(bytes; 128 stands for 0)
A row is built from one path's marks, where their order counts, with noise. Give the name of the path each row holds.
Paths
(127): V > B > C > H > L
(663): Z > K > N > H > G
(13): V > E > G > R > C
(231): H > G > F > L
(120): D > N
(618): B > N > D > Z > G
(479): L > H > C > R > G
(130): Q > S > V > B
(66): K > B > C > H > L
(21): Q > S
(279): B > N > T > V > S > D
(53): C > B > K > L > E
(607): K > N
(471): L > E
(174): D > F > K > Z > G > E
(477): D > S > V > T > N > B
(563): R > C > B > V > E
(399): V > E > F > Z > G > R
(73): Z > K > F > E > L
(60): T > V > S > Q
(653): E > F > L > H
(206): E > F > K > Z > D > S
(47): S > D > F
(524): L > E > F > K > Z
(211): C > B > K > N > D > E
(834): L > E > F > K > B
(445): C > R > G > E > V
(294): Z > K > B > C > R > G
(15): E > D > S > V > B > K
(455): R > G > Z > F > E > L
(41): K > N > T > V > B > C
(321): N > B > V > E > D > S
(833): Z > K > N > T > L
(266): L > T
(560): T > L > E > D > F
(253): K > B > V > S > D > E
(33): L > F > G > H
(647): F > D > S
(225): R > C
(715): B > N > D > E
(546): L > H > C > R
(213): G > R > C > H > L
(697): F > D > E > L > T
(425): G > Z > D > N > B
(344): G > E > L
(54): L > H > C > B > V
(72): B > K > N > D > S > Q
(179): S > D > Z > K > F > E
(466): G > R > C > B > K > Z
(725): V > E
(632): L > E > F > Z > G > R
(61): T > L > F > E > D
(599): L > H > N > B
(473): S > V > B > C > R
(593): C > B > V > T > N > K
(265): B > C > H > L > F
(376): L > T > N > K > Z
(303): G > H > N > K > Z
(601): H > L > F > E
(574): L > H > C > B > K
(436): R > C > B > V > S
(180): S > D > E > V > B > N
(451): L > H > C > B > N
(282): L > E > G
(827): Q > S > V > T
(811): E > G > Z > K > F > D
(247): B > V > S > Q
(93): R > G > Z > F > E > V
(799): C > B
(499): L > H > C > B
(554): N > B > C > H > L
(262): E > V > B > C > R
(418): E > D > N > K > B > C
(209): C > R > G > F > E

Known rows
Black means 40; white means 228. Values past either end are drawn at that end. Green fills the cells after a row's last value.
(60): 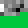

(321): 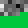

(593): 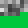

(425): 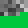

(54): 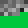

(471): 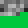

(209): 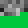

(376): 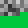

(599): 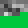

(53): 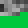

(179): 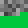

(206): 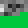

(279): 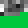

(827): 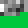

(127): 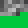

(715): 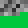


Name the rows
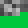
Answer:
(445)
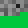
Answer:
(61)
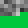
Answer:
(93)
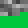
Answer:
(834)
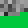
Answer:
(524)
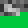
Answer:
(13)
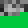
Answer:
(479)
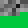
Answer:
(211)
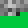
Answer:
(266)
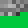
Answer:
(697)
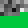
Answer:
(120)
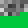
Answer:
(15)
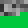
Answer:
(294)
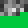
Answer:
(213)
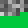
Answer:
(653)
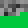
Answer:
(811)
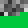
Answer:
(180)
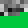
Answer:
(477)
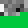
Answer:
(247)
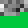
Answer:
(21)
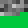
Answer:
(601)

